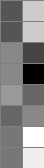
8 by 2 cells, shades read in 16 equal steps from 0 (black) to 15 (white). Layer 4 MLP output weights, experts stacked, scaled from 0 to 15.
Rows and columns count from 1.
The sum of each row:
17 17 12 8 15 14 22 21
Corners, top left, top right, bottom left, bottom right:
5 12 7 14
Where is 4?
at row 3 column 2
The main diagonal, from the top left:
5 12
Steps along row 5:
down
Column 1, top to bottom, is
5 5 8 8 9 6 7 7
